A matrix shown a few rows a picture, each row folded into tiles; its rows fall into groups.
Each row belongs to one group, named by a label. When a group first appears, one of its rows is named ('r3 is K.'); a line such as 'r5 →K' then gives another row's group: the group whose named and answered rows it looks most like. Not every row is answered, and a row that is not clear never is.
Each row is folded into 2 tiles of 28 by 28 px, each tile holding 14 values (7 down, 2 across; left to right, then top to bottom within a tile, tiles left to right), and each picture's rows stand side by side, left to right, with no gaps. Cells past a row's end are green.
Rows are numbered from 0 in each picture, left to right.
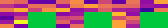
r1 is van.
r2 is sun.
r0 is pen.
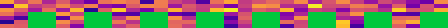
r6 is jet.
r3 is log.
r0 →pen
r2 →van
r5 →van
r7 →log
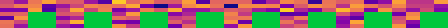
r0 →jet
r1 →pen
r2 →jet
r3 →van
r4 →van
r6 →pen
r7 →jet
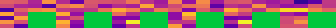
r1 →sun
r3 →jet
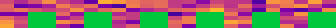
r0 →log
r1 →sun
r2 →van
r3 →log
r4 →sun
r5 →jet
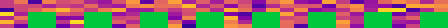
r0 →sun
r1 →pen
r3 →jet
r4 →log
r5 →sun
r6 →sun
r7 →van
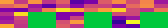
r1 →log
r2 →pen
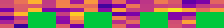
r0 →jet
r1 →jet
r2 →log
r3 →log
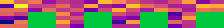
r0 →pen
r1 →sun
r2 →pen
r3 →van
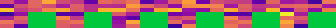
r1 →log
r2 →pen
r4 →log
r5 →sun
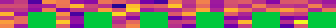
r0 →sun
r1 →sun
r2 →pen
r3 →jet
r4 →pen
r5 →pen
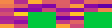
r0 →jet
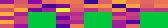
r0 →sun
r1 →van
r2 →van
